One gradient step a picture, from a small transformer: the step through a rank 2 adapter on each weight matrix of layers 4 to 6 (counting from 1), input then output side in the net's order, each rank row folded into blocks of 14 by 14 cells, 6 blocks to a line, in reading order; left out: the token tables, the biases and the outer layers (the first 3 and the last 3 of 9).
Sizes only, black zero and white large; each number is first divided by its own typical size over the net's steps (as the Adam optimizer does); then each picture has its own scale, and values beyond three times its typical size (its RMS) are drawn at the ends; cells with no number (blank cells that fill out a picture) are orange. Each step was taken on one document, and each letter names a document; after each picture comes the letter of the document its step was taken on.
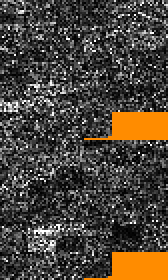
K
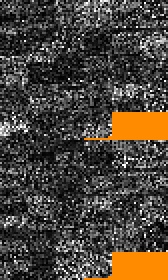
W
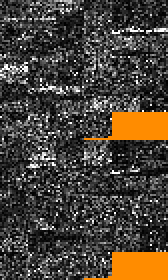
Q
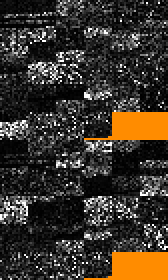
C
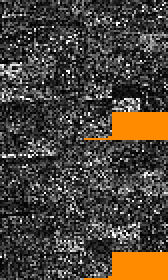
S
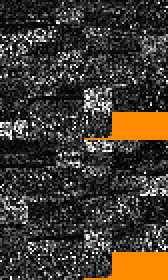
C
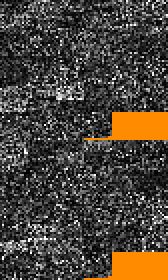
K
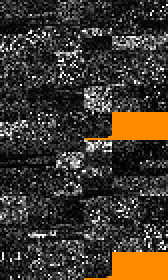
C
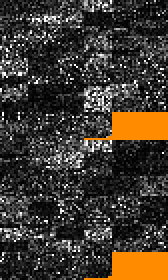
C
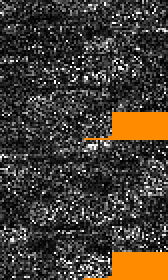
Q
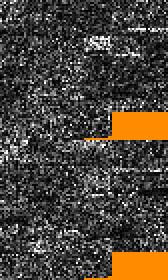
K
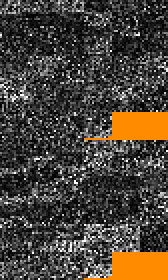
S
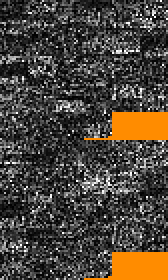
W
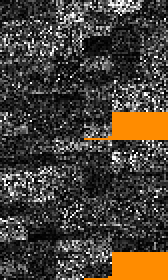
W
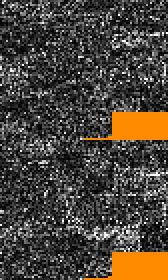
S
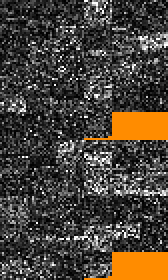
S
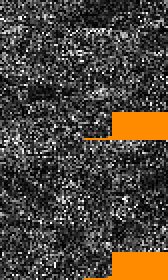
K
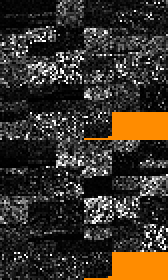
C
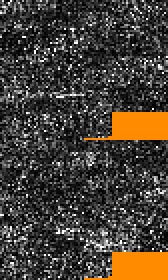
Q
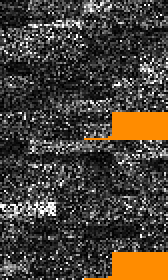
W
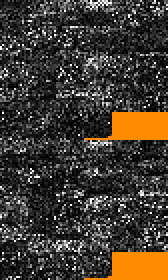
C
